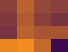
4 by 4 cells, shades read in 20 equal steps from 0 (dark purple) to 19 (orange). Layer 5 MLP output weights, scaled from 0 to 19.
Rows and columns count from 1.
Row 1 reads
8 13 9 8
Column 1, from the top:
8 7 6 18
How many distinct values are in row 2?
4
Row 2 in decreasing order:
12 8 7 6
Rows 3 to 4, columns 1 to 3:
6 13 11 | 18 19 14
